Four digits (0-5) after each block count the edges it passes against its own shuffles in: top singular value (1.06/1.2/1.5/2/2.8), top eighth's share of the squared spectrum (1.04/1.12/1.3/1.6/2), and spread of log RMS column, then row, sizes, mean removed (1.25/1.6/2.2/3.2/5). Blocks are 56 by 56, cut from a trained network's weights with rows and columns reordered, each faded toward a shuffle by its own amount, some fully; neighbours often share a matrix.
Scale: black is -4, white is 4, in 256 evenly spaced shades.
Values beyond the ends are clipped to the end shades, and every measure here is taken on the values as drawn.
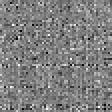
2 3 0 3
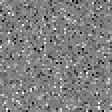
0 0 0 0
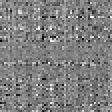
3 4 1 4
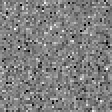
1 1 0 0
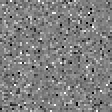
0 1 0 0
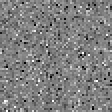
0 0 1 0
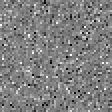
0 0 0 0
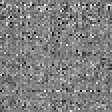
2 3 0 3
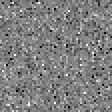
0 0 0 0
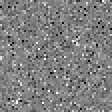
0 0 0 0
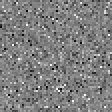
0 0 0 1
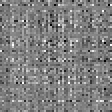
3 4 1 4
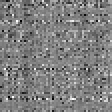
3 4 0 4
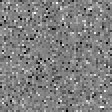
0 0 0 0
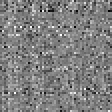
3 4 0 3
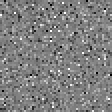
0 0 0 0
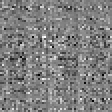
3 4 0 4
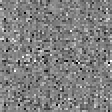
2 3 0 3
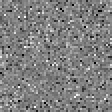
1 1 0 1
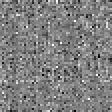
2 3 0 2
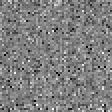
2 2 0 2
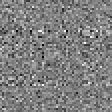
4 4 2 2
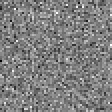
1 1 0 0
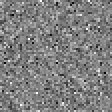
2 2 1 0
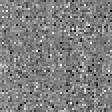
2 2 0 2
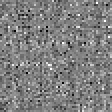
2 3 0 2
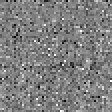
1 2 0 2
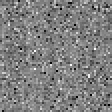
1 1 0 0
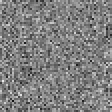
2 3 2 0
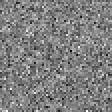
1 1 0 0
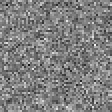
3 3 1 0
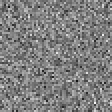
1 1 1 0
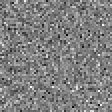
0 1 0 0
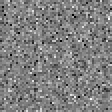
1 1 0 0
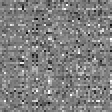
2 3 3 1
